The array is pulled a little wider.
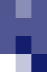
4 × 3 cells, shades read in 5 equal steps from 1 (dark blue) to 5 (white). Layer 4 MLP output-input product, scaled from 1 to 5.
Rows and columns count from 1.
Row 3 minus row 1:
0 -2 0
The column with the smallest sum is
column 3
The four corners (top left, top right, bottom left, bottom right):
2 2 5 1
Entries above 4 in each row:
0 0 0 1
